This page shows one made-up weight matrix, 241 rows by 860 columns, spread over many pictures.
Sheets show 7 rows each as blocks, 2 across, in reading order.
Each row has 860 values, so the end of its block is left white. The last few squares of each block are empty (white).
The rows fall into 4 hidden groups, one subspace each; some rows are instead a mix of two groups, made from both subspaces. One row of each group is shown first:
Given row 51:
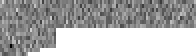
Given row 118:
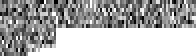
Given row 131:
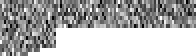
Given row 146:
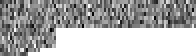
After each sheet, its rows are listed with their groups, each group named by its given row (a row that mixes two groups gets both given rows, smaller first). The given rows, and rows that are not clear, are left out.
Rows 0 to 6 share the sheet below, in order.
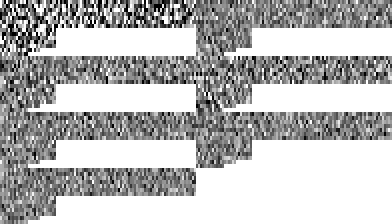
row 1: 51
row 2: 131
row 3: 51
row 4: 51 and 146
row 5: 118
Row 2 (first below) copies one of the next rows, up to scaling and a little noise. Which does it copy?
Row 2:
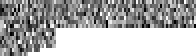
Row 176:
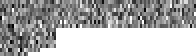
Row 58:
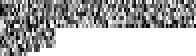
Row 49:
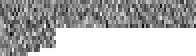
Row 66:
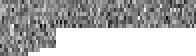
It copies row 58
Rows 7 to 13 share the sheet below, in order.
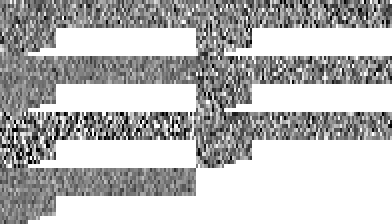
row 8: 51
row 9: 118
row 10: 51
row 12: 146
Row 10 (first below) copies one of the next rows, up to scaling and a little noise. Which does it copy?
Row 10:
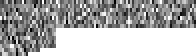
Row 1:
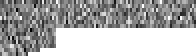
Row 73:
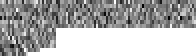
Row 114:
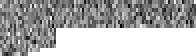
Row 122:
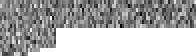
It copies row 1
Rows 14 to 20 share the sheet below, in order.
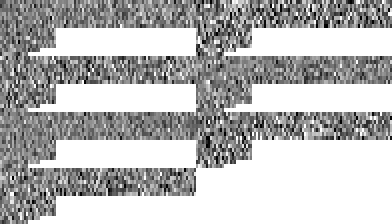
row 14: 51
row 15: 146
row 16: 146
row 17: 131
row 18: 51
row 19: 131
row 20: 131
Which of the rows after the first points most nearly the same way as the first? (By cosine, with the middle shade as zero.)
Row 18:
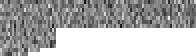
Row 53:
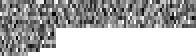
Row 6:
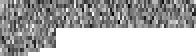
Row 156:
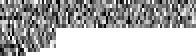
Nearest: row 6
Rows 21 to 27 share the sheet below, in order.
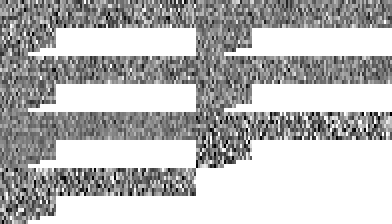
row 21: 51 and 131
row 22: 118
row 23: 118
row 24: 146
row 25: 118
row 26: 51
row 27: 146
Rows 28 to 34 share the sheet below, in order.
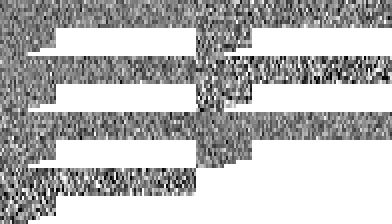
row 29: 118
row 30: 51
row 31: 51 and 118
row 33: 51
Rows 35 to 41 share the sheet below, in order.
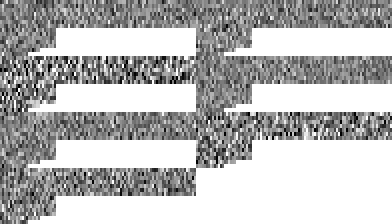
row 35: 146
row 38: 146
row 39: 146
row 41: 146
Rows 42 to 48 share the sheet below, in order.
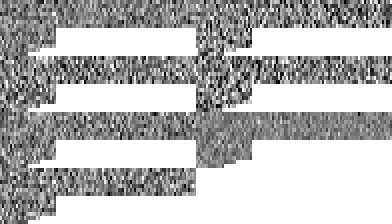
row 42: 118
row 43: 51
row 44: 146
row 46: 146
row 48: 118
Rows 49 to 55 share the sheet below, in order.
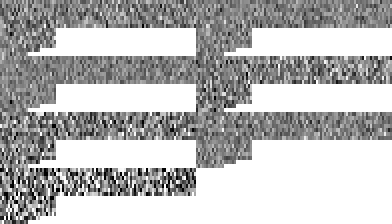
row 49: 131
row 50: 131
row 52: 51
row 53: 118
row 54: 118
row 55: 146
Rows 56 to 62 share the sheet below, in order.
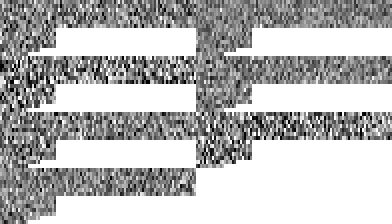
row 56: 131
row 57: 131
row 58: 131
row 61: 146
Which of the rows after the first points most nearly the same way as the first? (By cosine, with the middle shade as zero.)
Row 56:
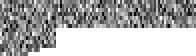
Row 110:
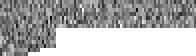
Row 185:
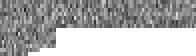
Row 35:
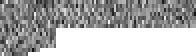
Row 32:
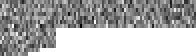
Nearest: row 110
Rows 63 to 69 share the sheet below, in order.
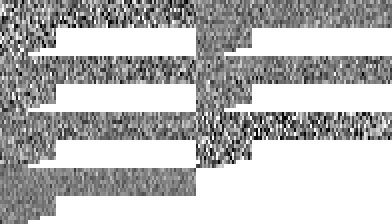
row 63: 131
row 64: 118 and 146
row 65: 51
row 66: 131
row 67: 131
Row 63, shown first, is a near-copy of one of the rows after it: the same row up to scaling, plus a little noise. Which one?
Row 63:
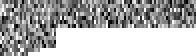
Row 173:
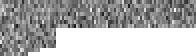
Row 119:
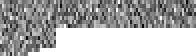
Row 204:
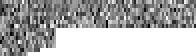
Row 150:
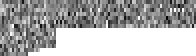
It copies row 173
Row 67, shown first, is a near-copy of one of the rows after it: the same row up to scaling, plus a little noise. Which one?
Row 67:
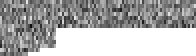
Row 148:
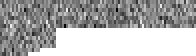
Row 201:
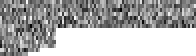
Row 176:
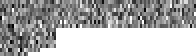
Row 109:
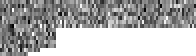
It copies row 201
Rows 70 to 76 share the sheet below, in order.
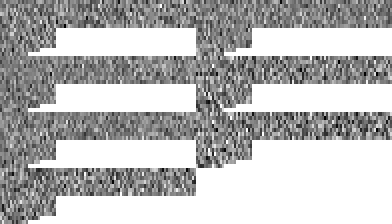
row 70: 118 and 131
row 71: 51
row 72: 51
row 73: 51
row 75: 51
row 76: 146
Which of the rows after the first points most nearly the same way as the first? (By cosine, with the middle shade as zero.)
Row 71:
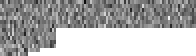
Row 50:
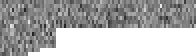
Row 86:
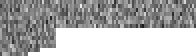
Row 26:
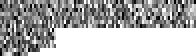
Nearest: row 86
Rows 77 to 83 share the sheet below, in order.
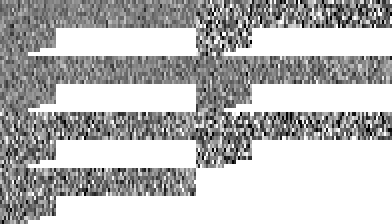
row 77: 131
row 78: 51 and 131
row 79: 146
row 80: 51
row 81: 146
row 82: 118
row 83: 131 and 146
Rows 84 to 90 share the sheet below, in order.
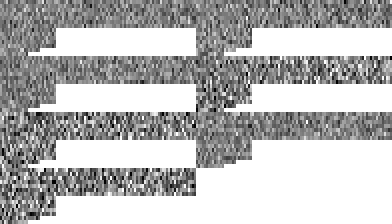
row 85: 51
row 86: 51 and 131
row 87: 51
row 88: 146
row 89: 118
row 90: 118
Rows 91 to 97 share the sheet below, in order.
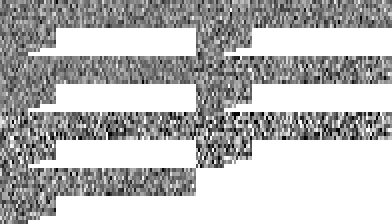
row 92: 131 and 146
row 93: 131
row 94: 118
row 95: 131
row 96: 118
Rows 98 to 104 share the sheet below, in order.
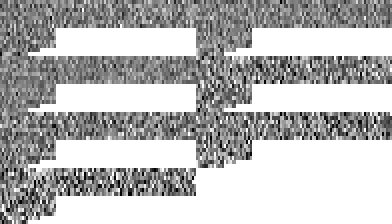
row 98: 51
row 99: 51
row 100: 118
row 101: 146
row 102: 118
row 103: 51
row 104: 146
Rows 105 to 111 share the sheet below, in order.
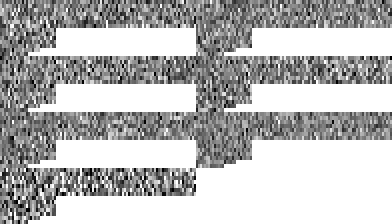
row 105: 131
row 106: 146
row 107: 146
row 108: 51
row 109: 131
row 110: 51 and 131
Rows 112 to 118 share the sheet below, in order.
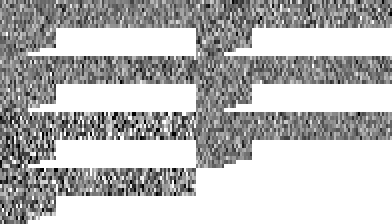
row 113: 146
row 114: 51
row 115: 131
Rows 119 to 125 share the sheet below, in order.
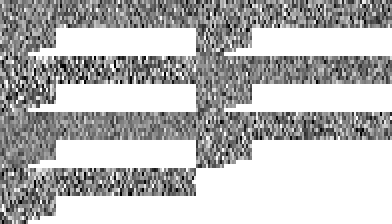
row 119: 131
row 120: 146
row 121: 146
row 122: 51
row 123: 146
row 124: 131
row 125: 146
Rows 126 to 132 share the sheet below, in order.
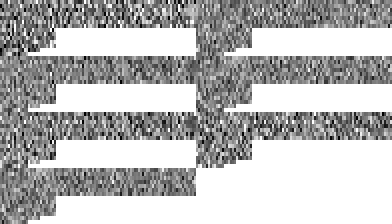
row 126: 51
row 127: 131 and 146
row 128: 51
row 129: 146
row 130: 51
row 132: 146
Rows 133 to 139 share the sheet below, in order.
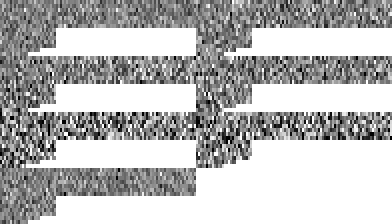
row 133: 131
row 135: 51
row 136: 51
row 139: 131
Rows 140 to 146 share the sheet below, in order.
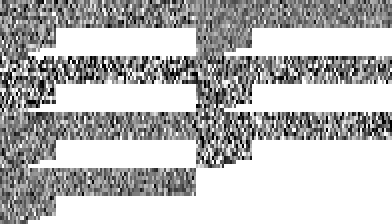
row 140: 118
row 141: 51 and 146
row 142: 118
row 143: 131
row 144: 146
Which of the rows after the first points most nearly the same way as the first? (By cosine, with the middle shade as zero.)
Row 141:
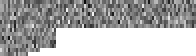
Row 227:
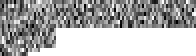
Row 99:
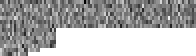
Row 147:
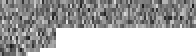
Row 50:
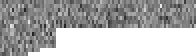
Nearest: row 99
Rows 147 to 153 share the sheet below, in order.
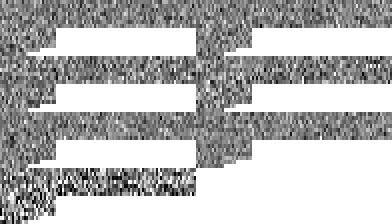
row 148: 131
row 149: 118
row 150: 131
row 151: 131
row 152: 118
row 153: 131
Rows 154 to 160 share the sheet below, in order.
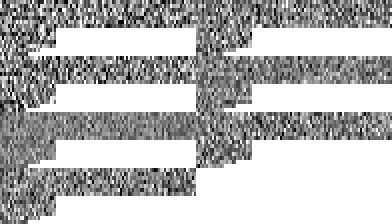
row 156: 51
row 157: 118
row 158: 146
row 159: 146
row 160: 146
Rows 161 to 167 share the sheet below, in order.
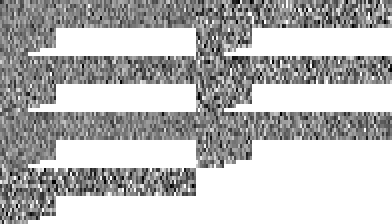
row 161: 146
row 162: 118
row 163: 51
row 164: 146
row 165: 146
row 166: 51
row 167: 118
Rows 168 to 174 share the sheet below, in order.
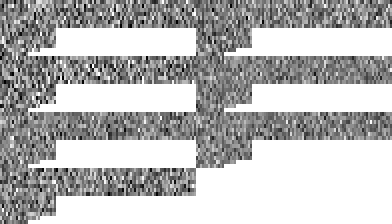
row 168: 146
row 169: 51
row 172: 131
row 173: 131
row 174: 118
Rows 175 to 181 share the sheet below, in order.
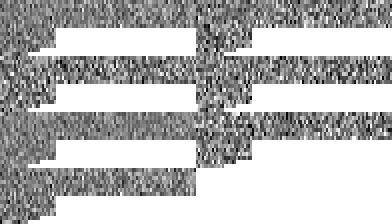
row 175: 51
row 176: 131
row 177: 131 and 146
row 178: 51 and 131
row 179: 146
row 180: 118
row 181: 51
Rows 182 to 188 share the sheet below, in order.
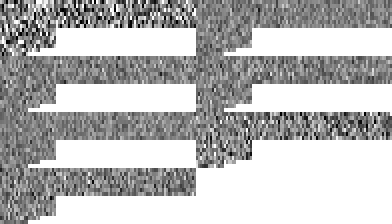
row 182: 146
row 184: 131
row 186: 51
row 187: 51
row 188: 146
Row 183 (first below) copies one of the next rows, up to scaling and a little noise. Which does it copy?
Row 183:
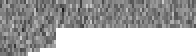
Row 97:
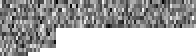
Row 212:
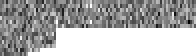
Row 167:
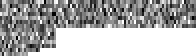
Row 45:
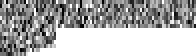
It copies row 45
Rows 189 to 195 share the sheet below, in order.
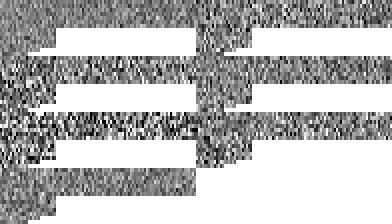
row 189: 51
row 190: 146
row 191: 131
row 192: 51
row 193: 118
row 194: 131
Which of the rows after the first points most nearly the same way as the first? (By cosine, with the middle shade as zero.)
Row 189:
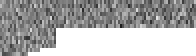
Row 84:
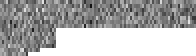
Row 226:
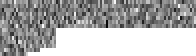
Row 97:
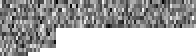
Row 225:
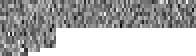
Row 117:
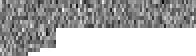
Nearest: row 226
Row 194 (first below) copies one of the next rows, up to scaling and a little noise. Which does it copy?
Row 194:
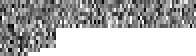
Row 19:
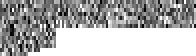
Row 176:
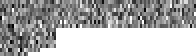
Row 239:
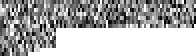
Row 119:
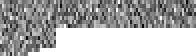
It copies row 176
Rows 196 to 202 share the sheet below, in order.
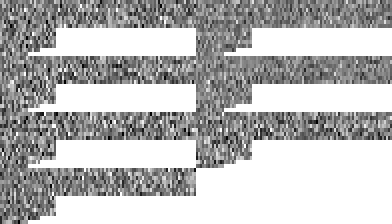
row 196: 131
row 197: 118
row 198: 131
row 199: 131
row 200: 118
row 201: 131
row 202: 51
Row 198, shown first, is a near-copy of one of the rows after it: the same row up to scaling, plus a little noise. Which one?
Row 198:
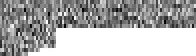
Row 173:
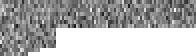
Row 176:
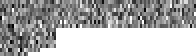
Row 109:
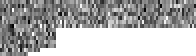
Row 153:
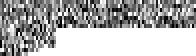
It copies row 153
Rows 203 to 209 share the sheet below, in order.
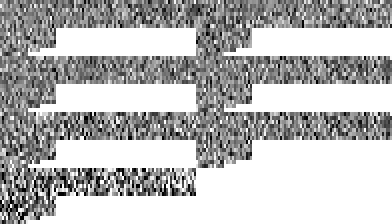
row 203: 51
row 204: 131
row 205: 118
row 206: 51
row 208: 51
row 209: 131 and 146
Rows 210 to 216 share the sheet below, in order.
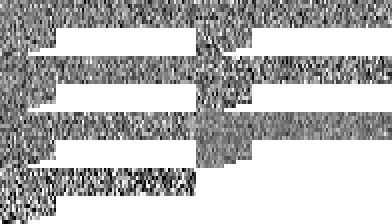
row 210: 51
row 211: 51
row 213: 118
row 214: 51
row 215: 118
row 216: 51
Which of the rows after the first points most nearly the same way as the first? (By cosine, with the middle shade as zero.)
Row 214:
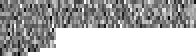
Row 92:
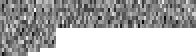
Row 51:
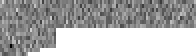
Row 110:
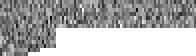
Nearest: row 110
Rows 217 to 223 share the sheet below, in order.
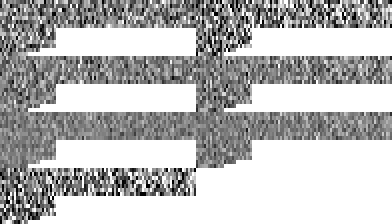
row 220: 51
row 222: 51
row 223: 51
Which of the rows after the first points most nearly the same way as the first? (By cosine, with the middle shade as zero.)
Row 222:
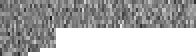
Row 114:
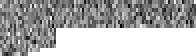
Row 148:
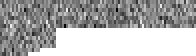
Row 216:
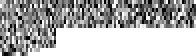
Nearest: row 148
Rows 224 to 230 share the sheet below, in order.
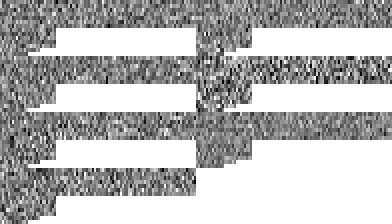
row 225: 51 and 146
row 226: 51 and 131
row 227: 146
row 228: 131
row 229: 118
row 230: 146
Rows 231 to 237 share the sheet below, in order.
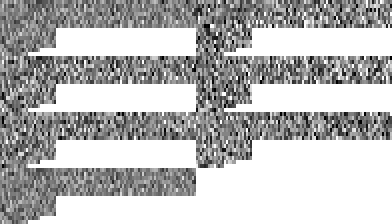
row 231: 146
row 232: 131
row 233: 146
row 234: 51
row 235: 131 and 146
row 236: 51
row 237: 146
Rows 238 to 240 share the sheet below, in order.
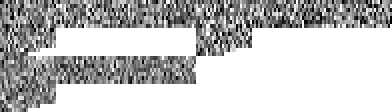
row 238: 146
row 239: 131
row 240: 146
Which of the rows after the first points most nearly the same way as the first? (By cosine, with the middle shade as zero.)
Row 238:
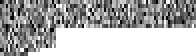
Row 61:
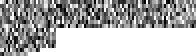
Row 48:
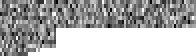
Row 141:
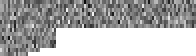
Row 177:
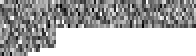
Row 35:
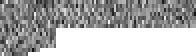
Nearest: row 35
